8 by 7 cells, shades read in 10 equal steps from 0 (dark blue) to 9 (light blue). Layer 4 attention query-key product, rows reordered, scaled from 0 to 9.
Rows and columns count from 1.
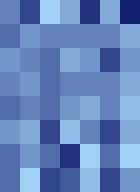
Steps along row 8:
up down up up down up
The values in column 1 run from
4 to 6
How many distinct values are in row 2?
4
